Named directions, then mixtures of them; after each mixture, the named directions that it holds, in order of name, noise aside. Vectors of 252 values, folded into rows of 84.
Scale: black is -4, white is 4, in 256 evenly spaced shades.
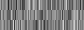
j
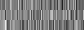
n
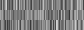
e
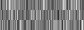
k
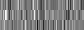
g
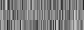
e, j, n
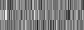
e, g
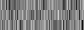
k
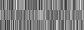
e, j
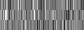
g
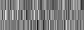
g, k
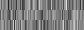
j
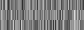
e, j, n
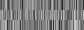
e, j, n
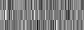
e, g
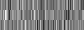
g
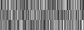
j, k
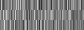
g, j, n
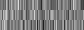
g, k, n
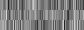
g, j, n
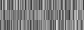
e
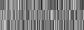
g, k, n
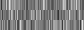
k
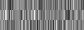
e, g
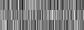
j, n
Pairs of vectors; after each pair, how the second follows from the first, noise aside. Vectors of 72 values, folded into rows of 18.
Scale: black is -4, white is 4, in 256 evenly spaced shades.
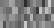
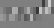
partly zeroed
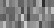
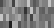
reversed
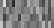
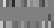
partly zeroed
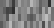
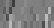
partly zeroed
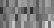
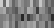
reversed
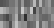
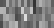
sign-scrambled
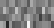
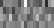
reversed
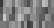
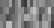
reversed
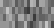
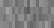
shrunk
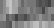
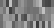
sign-scrambled
